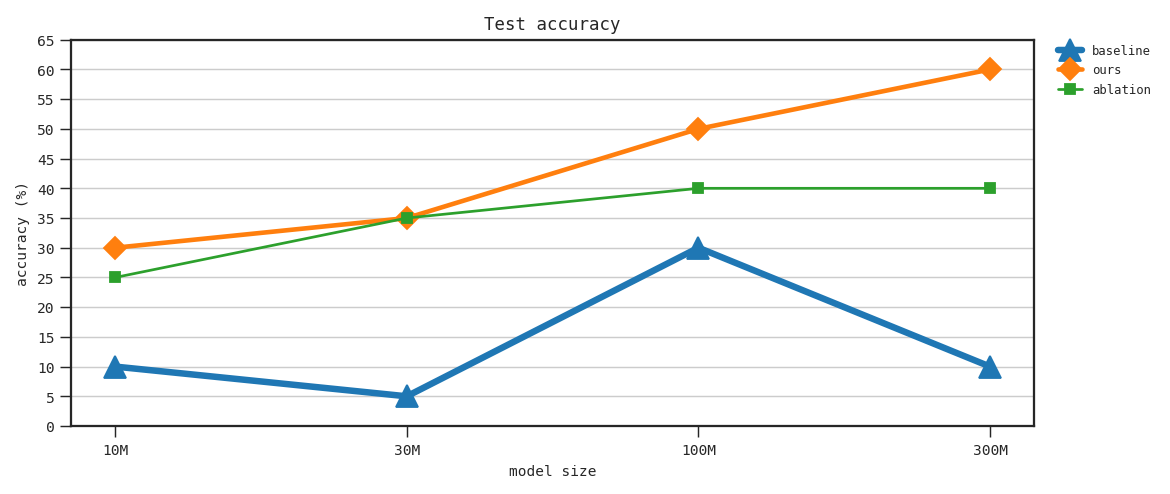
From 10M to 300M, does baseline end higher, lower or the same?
the same
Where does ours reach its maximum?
300M
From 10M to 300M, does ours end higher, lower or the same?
higher
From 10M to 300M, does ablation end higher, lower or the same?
higher
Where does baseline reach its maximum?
100M
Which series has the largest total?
ours
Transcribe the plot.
Title: Test accuracy
x-axis: model size, ticks 10M 30M 100M 300M
y-axis: accuracy (%), ticks 0 5 10 15 20 25 30 35 40 45 50 55 60 65
Legend: baseline, ours, ablation
Values:
baseline: 10 5 30 10
ours: 30 35 50 60
ablation: 25 35 40 40
